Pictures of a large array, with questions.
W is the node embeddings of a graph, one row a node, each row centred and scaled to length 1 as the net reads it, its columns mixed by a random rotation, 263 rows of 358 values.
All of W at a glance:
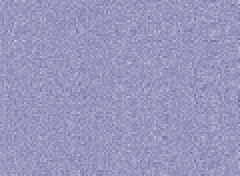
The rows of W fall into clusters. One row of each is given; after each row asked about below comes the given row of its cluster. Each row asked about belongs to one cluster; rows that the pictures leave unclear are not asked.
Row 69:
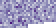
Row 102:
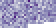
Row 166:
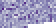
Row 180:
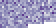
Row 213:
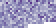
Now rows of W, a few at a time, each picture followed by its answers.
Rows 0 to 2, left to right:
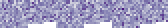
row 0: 102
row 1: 102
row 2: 166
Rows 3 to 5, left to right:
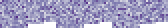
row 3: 180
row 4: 213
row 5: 166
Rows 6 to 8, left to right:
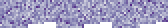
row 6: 69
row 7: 69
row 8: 213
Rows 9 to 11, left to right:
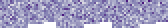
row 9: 102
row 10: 166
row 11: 213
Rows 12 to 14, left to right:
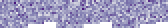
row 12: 180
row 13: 102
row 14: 213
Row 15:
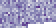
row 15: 69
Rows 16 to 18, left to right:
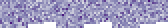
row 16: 69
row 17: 166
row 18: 213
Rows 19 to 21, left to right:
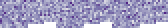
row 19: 69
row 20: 180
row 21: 180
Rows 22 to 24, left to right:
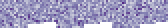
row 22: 166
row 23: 69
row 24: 102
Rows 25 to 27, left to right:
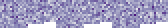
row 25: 180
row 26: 213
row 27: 180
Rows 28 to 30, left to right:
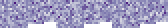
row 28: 180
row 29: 102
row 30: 180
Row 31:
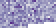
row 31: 69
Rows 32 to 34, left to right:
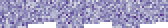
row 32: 69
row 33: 102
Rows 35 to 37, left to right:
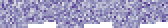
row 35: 102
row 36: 69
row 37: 102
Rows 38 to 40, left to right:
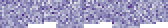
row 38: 180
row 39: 102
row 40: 69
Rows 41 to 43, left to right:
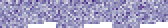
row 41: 213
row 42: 213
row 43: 102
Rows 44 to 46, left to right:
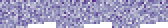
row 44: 69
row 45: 213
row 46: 213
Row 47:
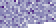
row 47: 213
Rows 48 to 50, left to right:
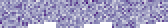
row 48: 69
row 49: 213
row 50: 213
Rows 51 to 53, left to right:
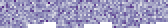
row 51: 213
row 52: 69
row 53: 69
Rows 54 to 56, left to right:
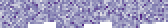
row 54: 102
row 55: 180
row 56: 166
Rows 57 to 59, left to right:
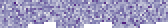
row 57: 180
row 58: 213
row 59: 69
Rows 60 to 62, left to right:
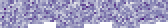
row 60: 102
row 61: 102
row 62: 102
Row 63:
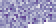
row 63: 166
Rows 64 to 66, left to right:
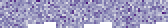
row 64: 213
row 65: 213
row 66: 180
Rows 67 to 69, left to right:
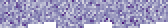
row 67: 69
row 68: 166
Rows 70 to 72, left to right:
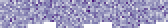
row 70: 102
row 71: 213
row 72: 180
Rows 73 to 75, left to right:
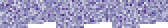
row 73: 102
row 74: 166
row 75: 213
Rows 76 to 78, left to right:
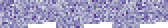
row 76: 102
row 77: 213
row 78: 102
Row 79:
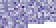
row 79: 180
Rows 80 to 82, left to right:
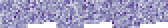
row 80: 102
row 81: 102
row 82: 69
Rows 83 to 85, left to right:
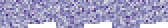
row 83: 166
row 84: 180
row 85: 180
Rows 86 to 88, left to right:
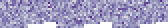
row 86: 213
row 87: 69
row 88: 166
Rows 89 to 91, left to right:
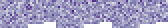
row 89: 102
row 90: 213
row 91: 213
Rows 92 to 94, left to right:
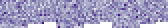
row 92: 69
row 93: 69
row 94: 166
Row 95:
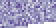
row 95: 69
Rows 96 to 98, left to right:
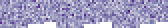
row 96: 69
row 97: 166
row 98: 213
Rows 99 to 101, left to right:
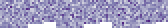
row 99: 102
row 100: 166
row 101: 166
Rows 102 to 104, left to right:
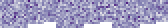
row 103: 180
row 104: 180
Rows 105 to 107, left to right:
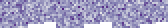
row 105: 69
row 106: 180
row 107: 166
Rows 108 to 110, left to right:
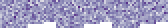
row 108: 102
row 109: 180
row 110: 180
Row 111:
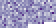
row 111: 180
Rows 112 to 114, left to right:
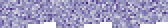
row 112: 166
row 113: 213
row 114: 180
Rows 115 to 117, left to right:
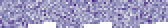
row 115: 69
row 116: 213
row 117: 166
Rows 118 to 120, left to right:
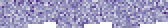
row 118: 213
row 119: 69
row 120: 180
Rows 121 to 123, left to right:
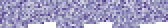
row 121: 69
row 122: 166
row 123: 102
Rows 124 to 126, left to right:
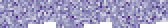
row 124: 180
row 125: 180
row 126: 180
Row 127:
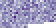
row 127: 102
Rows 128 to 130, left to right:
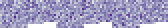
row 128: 102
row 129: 102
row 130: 166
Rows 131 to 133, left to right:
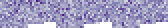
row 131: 213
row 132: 166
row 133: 166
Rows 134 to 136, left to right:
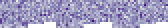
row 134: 69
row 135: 166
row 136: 166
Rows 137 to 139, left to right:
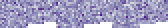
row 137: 180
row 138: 69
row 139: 102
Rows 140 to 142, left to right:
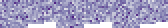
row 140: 180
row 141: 180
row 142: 102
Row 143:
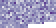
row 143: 180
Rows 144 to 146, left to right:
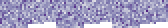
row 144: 69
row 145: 69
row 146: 69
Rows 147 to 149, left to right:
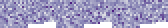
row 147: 180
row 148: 180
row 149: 166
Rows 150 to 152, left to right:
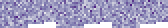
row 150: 180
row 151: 69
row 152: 213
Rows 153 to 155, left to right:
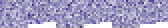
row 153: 166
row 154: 166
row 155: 213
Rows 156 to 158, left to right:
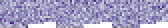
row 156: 69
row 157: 213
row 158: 180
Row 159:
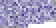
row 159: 180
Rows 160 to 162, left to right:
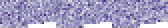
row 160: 69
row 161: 166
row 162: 180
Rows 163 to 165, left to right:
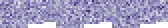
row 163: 102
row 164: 213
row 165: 180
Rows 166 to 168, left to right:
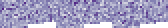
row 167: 213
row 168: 69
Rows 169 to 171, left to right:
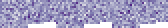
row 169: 166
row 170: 69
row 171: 213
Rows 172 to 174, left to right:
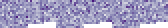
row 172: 180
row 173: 213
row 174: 69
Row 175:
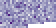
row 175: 69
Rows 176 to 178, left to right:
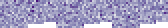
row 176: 213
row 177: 69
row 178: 180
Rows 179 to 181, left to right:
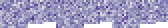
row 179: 102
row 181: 102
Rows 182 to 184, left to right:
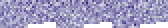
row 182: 213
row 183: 213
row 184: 69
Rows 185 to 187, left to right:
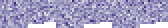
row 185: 180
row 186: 166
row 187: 213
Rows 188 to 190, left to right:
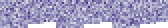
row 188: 166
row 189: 213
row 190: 69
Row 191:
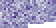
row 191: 102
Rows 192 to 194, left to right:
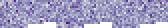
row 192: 213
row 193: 69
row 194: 213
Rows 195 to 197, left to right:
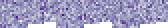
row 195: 180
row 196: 166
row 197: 69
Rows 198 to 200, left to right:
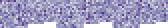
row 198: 69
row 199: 102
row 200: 102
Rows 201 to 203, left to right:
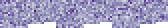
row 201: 69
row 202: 213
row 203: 166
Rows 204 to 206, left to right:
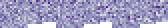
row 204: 213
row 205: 180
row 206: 180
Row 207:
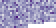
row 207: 180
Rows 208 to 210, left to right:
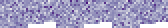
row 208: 180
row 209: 213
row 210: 166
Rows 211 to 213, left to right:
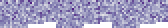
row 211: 213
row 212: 180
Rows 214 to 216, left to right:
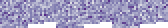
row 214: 69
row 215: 102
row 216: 69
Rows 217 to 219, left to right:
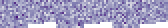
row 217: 180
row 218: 69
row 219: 102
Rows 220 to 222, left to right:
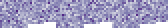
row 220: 213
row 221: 166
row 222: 102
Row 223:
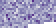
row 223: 166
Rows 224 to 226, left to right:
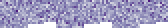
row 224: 213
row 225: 69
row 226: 213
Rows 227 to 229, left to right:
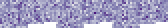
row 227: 69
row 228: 102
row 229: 102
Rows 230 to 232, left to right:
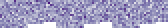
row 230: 213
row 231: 166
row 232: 166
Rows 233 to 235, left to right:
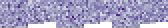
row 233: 69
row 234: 180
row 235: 166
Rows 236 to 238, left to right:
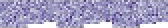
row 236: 102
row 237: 102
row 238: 69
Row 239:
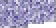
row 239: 180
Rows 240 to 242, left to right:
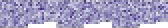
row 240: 180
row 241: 102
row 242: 180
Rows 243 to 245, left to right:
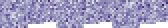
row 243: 166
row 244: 102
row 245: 102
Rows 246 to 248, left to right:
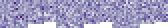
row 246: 180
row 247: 166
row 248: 102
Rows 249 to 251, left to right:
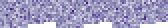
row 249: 166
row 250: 213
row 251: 102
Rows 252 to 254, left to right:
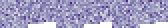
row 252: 166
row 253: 180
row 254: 213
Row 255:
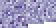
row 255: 69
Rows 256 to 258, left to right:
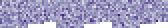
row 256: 69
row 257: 166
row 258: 166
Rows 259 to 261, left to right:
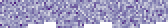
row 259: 180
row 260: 69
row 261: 69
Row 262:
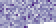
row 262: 166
